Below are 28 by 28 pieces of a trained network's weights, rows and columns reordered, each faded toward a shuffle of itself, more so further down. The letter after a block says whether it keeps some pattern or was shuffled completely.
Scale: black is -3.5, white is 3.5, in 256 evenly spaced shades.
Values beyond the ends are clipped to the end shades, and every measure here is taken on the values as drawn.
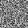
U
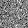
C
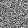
C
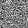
C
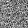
C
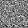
U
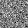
C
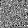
U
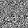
U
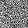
U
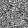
C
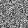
U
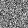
C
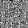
U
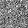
C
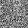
U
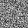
C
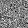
C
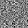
U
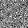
C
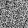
C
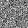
C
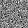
C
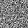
C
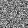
C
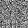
U
